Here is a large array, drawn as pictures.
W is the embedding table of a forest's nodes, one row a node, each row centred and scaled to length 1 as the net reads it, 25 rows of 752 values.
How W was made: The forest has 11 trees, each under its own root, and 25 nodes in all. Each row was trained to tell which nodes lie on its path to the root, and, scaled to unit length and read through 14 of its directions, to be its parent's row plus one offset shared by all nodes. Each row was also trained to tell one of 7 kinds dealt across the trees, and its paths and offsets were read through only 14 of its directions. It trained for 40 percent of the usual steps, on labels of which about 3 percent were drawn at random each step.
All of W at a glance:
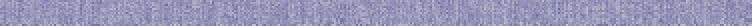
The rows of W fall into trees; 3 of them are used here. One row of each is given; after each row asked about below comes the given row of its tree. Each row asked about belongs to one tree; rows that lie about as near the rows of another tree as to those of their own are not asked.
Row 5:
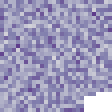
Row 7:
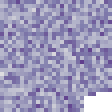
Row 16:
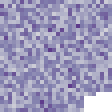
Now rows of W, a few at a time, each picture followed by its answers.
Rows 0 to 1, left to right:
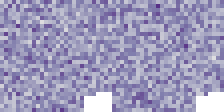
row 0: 16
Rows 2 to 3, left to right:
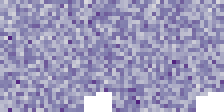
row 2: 16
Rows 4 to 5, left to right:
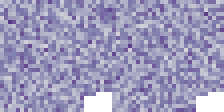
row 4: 16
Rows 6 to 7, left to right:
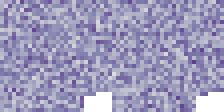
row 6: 16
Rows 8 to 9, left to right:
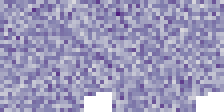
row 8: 7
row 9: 5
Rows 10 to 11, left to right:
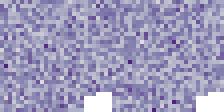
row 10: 16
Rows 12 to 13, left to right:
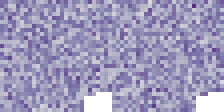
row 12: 5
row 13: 7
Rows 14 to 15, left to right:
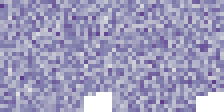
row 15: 5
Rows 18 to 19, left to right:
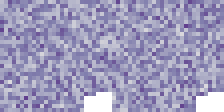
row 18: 7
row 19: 5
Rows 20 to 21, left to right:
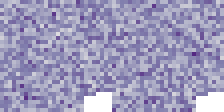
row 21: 7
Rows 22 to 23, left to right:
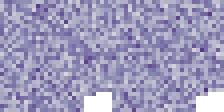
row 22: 7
